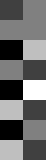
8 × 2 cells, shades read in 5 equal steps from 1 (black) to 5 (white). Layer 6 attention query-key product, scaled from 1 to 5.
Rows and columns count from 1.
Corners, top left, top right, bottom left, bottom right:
2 3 4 2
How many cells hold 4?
3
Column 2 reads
3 3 4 2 5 2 3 2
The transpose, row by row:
2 3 1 3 1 4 1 4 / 3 3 4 2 5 2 3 2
